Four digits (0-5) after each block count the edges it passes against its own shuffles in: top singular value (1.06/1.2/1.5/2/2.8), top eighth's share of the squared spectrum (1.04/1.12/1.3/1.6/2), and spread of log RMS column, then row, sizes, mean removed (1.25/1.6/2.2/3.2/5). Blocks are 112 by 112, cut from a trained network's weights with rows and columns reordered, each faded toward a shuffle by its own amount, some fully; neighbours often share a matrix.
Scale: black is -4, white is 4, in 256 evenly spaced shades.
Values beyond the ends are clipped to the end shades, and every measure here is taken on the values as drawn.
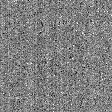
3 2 0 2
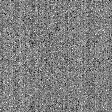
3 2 0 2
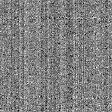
4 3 1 3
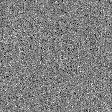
1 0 0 0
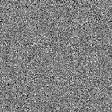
3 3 2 2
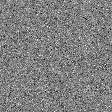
0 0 0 0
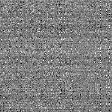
3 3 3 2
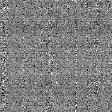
3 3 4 1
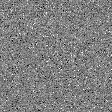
1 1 1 0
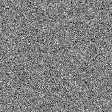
2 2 1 1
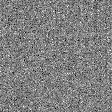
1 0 0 0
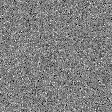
0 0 0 0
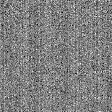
3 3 0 2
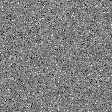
0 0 0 0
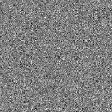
3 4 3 2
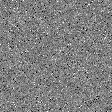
0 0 0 0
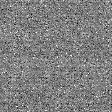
2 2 2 0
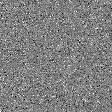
0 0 0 0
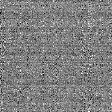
3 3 3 1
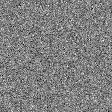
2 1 0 0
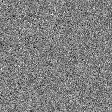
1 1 0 0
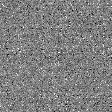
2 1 2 0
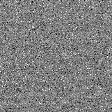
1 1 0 0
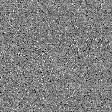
1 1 1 0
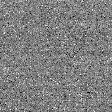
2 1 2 0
